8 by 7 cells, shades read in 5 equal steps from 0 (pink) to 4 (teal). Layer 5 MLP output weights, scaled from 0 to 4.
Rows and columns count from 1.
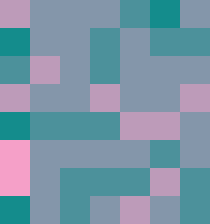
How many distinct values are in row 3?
3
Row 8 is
4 2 3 2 1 2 3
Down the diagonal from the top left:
1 2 2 1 1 3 3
